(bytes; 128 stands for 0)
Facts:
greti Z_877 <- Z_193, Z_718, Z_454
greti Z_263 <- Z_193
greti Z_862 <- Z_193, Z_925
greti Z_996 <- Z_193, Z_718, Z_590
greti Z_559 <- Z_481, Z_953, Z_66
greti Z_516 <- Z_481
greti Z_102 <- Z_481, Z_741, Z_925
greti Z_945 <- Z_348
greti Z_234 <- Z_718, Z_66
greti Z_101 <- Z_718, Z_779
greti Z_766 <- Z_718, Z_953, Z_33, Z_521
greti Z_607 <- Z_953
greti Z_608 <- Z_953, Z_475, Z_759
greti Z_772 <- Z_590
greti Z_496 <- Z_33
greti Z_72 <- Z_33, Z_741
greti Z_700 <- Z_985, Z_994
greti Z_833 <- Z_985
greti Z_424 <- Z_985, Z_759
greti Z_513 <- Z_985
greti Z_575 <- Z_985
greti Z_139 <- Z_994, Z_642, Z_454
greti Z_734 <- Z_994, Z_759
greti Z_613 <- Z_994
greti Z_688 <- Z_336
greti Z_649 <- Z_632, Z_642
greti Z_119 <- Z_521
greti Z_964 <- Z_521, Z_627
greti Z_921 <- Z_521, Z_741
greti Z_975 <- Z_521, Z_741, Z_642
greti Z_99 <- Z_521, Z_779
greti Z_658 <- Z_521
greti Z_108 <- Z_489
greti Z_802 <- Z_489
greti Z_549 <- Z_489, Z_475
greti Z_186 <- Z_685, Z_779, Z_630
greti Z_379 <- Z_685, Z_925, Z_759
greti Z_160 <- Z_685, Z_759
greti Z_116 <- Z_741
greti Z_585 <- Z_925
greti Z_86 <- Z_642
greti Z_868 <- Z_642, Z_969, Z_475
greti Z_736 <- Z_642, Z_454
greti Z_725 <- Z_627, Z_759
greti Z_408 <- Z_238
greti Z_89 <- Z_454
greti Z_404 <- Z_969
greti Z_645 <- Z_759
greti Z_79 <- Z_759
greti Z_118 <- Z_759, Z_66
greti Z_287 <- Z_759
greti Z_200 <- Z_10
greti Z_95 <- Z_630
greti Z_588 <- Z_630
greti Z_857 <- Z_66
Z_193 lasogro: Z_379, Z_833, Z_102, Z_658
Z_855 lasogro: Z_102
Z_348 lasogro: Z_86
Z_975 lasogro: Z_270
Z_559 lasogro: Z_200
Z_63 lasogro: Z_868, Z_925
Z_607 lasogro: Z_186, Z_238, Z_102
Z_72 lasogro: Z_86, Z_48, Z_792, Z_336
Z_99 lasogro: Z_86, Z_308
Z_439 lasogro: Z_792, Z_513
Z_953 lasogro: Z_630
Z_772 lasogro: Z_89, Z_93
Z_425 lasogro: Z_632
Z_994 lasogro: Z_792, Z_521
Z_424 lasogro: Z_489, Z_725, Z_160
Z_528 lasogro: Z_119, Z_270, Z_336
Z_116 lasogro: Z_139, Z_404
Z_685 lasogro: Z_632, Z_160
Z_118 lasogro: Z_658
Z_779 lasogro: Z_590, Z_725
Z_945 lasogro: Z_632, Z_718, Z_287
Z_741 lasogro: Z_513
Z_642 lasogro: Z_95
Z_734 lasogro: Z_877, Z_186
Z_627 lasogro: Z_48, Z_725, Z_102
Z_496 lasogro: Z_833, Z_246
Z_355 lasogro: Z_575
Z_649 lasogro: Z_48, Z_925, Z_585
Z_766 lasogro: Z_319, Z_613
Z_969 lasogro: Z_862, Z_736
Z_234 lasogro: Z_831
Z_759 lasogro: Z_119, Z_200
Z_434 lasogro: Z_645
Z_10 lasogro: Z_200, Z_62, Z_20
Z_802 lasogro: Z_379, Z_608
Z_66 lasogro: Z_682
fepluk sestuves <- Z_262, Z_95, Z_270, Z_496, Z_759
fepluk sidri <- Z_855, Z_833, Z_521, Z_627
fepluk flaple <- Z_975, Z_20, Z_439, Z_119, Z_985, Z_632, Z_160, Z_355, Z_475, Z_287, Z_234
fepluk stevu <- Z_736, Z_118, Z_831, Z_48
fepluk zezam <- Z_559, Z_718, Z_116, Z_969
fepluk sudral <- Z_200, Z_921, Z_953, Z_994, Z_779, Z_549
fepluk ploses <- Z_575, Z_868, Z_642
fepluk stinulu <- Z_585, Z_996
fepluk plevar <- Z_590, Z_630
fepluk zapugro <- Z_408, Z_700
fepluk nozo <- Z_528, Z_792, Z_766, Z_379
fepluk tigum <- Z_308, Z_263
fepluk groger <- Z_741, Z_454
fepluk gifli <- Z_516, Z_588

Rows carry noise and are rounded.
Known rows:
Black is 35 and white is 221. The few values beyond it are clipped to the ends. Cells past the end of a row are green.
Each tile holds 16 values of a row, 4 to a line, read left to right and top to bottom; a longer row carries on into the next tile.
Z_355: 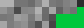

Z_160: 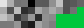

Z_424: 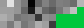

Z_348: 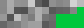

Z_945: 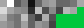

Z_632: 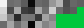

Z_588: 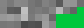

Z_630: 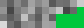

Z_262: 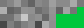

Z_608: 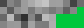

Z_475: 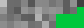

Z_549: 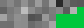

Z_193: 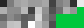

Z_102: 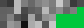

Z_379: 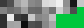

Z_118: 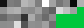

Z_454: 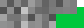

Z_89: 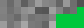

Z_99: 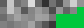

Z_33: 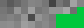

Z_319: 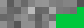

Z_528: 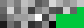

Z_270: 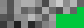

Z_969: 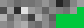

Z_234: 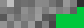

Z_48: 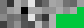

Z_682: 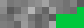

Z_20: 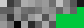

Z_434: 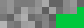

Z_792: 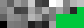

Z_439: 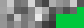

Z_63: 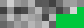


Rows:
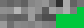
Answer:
Z_263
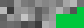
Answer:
Z_95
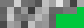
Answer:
Z_855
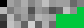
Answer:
Z_496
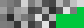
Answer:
Z_759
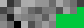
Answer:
Z_62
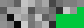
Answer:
Z_10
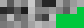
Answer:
Z_925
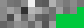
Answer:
Z_308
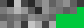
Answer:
Z_877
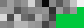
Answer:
Z_994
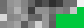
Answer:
Z_779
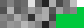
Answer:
Z_741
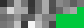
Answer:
Z_607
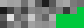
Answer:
Z_585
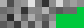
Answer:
Z_336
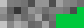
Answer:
Z_985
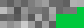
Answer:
Z_642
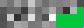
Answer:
Z_868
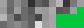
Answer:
Z_489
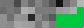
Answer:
Z_953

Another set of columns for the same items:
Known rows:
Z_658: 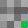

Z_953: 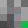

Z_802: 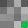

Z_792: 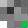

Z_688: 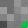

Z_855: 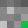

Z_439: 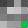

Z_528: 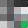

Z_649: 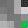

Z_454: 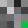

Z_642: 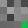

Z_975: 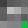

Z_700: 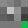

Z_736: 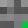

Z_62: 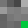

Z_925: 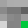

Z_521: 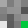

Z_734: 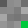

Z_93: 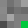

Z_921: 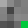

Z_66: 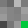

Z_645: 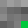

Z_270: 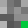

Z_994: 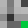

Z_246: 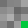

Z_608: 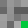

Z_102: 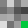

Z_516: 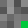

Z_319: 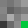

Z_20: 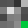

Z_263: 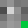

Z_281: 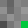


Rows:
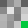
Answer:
Z_193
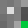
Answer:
Z_985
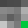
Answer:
Z_559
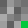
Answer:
Z_118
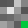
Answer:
Z_996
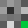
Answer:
Z_424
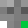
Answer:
Z_48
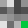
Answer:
Z_379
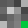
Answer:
Z_119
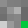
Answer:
Z_308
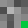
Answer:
Z_741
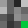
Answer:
Z_200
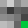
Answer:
Z_725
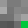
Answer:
Z_262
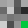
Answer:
Z_833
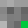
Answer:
Z_513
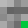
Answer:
Z_590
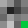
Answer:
Z_718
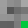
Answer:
Z_630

